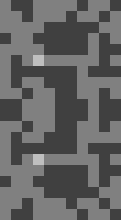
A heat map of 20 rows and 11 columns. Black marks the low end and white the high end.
The top and bottom halves mirror each other. The centre is the smoothest part. No row or column stands out. There is no overall slope. Overall the values sit about 40% of the way up the scale.
